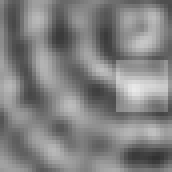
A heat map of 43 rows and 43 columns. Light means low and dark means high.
The halves do not mirror each other. Rings spread out from the top right. An odd patch, lower than its surroundings, sits in the middle right. The ninth with the lowest average is the middle right.
